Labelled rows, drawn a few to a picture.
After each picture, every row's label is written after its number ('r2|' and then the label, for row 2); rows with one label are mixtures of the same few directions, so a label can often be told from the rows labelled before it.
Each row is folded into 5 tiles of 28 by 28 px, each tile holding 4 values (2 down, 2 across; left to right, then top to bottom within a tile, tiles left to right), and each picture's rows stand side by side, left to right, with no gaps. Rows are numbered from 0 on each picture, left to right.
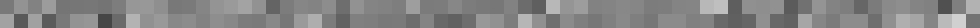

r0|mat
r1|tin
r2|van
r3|tin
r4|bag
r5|bag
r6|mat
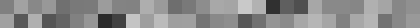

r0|mat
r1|tin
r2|bag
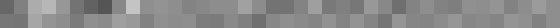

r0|tin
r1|mat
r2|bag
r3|bag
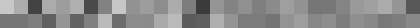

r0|bag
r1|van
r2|tin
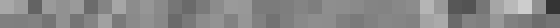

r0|bag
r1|tin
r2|van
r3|tin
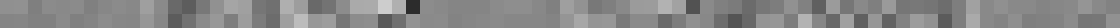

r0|bag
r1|tin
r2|tin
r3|tin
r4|tin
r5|tin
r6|mat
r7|mat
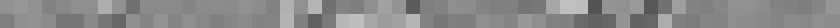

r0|mat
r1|mat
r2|van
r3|tin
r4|bag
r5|tin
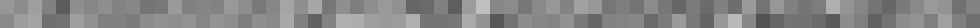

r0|van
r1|bag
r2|van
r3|van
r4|bag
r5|van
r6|tin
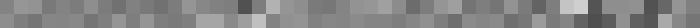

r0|bag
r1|mat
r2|tin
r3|bag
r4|bag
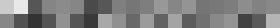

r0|bag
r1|mat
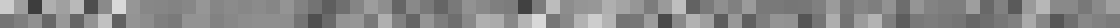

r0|bag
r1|van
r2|tin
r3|mat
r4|tin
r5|mat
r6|van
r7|van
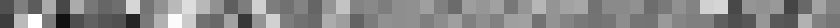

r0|van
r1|tin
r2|van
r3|bag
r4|bag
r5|bag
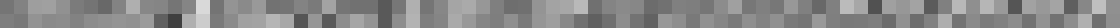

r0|tin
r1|van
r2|mat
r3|tin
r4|bag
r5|bag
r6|bag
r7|bag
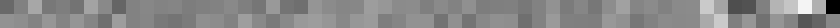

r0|bag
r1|tin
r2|bag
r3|mat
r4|van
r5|tin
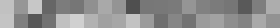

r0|van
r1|mat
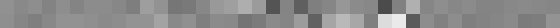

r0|van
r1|tin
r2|mat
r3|mat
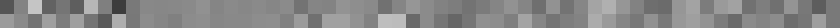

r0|bag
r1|van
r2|mat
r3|tin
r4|tin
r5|bag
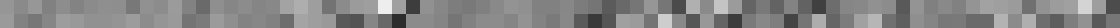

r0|van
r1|van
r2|mat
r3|tin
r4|tin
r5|bag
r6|van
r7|mat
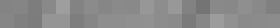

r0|van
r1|van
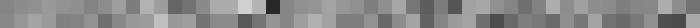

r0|tin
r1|tin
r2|tin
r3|van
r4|mat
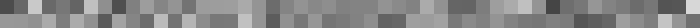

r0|bag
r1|mat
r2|mat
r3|tin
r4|tin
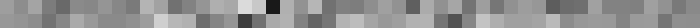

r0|van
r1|tin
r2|van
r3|van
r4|bag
